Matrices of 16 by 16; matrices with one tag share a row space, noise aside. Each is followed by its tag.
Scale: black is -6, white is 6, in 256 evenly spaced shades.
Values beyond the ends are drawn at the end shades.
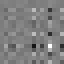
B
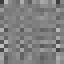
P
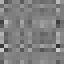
P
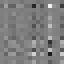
B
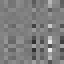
B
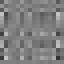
P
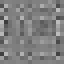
P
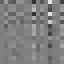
B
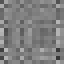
P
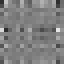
P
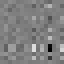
B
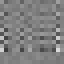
P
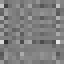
P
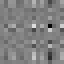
B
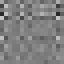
P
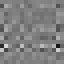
P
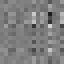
B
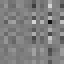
B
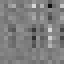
B
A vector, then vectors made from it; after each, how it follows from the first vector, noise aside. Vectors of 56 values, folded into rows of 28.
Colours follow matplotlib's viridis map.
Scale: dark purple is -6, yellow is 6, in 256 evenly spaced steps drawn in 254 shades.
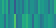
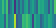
scaled up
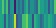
scaled up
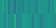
shrunk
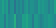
shrunk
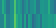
sign-scrambled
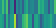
scaled up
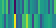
scaled up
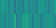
shrunk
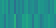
shrunk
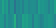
shrunk
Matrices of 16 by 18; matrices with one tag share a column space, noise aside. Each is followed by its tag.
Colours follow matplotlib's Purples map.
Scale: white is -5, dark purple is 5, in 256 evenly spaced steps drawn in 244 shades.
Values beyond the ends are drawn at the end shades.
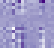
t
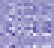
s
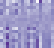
t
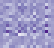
s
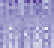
t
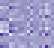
s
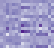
s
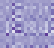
s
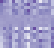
t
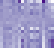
t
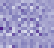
s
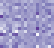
s
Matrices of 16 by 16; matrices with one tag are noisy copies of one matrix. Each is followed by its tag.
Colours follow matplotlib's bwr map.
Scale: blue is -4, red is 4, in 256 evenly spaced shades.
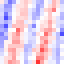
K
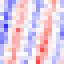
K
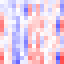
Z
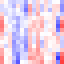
Z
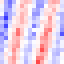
K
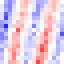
K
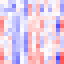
Z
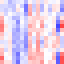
Z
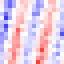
K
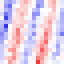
K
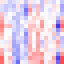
Z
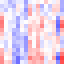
Z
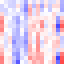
Z
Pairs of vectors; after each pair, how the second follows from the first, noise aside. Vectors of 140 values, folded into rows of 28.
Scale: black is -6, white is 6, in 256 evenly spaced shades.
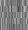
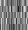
scaled up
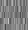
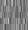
copied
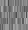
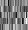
scaled up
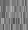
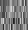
scaled up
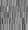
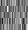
scaled up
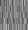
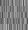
copied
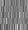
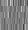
reversed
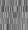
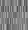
copied
